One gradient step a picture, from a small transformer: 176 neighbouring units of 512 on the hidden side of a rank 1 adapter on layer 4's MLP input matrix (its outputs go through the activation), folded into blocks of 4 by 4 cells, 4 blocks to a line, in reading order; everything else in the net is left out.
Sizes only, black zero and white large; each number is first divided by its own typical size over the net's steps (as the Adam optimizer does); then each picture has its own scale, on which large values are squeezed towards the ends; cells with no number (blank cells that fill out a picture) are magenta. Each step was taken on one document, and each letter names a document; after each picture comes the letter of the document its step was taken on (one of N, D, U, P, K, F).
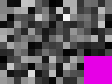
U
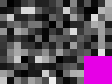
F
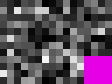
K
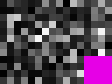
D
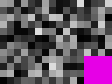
U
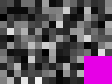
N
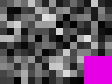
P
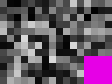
F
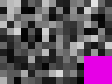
N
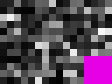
N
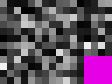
F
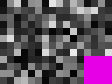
P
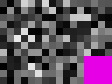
P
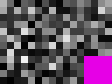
U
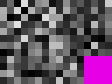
K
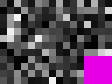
D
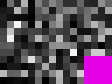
N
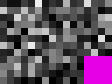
F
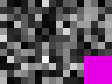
K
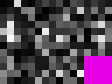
D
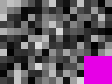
P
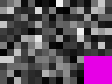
P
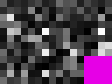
D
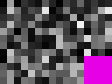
U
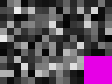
K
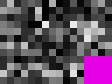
K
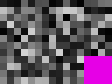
F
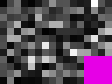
N
